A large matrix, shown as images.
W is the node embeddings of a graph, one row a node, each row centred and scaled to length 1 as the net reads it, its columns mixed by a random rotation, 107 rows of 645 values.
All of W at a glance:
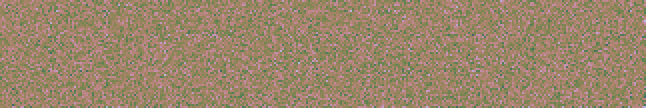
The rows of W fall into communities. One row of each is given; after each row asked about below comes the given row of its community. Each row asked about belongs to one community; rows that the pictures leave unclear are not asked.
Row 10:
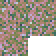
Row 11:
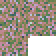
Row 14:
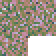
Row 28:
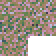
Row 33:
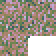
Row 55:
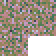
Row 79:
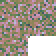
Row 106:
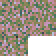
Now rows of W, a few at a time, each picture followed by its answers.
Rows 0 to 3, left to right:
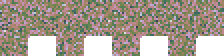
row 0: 55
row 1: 10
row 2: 14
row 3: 28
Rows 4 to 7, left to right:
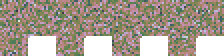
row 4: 11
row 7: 55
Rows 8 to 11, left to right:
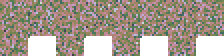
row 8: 14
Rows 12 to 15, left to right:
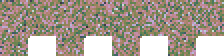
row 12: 28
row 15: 55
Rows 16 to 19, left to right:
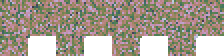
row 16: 106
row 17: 106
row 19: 55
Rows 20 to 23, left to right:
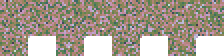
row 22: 11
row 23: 79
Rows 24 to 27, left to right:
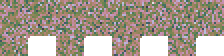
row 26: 14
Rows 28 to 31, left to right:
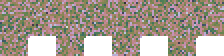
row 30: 55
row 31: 33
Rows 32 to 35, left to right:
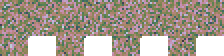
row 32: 10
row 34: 106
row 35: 106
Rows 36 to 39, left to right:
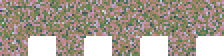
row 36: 14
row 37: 14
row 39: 14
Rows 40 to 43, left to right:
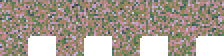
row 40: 28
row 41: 11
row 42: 55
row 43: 79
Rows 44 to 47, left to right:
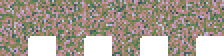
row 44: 28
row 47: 79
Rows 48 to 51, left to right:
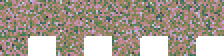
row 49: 55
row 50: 79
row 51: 11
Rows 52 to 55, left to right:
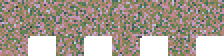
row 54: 10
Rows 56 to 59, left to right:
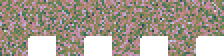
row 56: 55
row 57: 106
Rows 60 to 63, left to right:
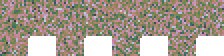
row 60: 33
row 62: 28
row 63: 28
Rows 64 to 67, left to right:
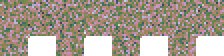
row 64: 79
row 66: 14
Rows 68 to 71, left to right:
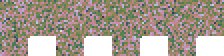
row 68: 106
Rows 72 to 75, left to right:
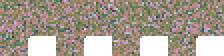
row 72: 28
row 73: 79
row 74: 14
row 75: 11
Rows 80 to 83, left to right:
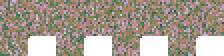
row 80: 14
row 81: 28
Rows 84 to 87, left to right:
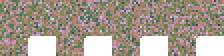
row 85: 55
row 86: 55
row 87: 79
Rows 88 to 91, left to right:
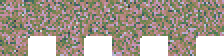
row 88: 33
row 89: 11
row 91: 106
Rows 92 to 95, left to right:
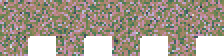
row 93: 106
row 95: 10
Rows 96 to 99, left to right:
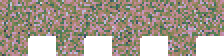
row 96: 14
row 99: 106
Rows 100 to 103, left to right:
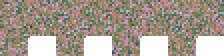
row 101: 28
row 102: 79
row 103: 28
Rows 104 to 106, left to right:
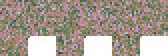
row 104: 33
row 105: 33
